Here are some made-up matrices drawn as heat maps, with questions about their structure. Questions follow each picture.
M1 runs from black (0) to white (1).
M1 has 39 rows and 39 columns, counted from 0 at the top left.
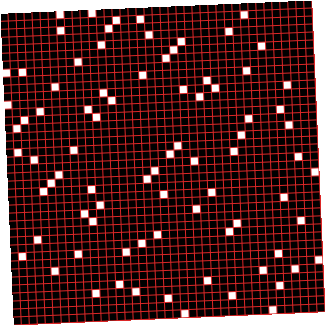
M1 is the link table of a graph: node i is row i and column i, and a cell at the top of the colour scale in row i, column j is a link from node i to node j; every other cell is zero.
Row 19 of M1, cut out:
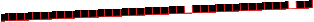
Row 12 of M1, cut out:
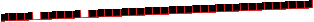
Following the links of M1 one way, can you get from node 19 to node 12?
no
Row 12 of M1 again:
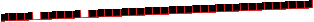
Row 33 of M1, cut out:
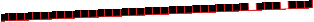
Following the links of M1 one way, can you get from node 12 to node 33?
yes
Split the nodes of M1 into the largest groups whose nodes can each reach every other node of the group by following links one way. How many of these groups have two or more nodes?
5
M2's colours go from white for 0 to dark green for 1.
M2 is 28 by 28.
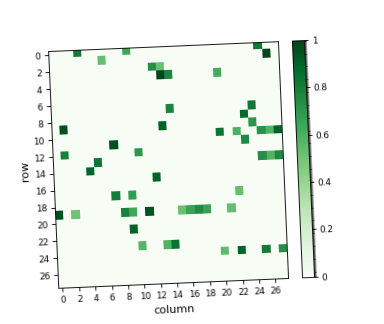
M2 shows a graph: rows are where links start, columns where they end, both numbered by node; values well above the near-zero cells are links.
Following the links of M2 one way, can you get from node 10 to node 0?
no
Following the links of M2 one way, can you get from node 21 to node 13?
yes
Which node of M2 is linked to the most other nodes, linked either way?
node 19
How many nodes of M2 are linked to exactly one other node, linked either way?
5
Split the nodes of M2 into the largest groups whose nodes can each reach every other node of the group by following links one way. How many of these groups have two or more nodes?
0
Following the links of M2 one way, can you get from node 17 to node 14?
yes
